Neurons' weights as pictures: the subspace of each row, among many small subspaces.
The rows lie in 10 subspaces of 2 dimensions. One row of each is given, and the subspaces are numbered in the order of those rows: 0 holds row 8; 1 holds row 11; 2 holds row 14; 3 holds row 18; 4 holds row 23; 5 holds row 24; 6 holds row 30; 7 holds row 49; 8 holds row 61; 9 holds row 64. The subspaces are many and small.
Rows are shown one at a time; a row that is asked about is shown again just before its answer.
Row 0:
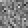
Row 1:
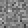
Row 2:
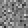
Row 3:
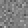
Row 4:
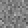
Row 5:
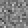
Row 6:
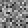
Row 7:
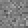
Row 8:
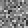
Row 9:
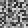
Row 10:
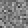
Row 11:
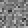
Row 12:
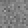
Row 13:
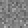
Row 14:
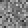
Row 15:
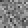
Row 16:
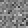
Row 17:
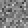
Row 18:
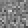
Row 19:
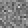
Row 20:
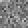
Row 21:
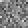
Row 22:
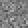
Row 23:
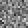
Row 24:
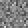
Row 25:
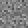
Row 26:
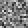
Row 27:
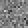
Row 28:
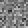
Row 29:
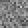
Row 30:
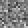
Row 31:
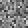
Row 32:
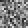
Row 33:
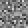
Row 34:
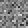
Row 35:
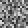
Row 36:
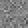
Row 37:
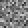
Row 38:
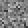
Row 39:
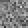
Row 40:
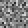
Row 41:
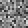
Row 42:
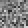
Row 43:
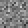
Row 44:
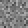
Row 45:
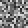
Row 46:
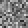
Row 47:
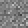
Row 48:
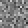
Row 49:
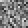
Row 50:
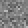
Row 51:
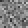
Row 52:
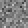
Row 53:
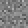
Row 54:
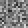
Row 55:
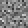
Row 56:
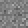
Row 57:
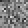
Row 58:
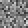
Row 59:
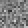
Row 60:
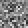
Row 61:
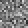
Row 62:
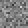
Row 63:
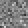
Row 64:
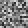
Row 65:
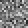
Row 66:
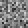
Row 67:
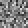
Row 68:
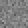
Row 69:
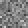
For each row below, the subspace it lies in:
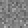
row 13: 6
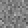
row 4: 4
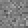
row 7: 3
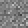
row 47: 1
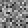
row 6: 1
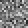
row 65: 8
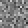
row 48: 4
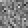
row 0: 7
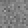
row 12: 2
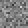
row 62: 3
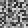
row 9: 0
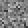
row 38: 6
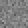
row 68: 4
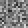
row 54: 0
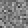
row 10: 9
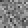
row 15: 7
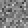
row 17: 3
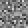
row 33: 8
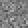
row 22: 6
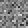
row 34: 1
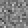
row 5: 5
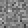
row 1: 0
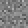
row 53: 8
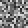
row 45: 4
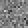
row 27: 0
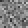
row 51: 7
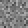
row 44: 5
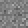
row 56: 1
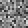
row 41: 5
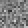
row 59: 3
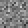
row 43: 0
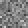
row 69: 2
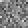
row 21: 2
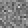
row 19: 9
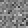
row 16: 1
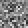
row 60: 6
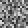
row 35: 4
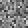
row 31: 5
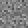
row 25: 8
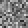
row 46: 2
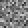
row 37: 8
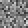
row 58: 5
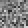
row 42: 3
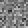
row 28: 1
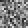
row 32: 7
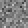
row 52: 3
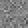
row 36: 0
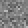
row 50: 6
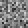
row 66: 6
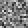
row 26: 9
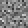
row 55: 8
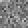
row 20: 2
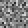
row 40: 5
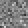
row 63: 9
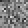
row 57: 2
